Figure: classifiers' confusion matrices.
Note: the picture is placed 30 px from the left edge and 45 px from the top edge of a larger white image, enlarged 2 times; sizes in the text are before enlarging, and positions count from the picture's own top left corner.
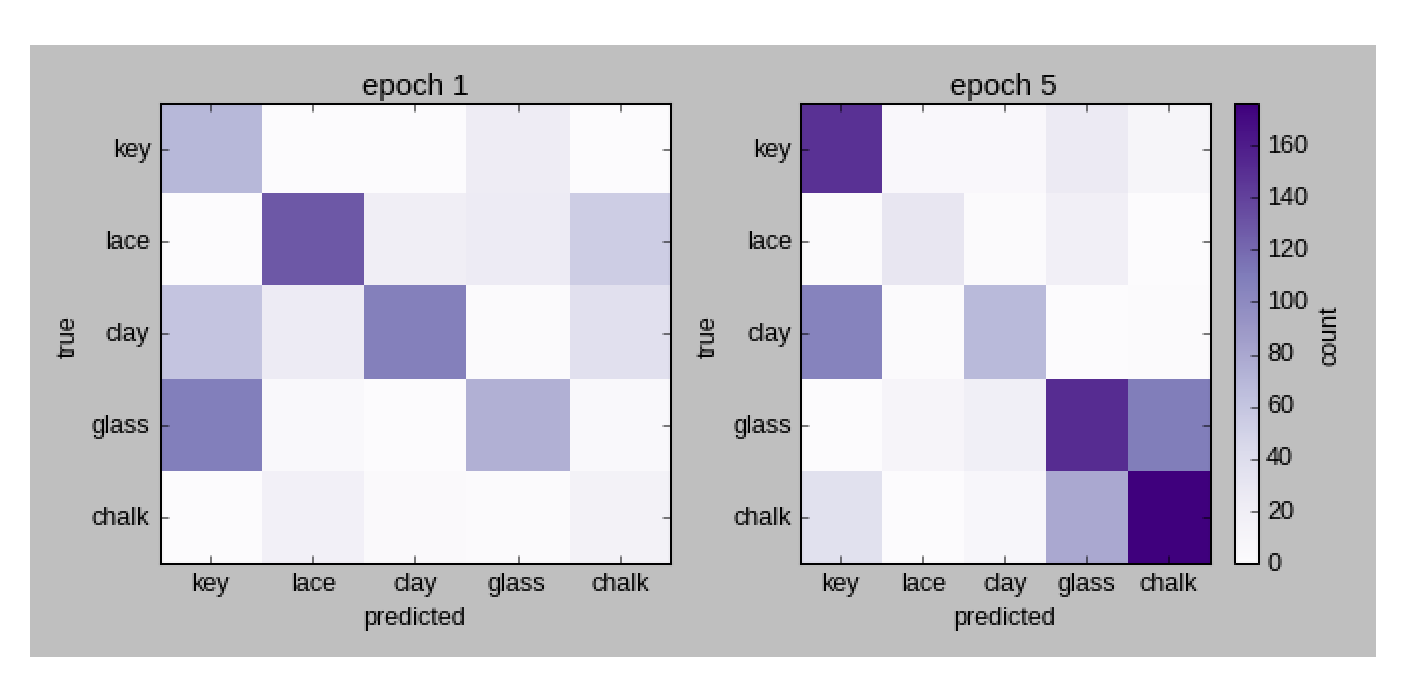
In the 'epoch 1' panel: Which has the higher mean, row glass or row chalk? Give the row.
glass
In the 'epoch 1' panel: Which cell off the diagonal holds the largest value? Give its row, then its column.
glass, key
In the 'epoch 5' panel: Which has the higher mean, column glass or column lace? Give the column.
glass
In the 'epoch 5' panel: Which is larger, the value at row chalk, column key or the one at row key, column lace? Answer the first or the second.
the first
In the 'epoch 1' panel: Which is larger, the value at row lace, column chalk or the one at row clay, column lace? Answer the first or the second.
the first
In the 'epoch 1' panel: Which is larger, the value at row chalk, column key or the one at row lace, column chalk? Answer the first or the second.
the second
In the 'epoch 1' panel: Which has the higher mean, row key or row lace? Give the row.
lace
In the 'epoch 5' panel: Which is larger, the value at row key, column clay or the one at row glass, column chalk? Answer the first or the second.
the second
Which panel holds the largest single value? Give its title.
epoch 5
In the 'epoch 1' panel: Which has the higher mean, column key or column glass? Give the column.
key
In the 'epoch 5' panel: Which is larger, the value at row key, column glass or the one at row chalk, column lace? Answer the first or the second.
the first
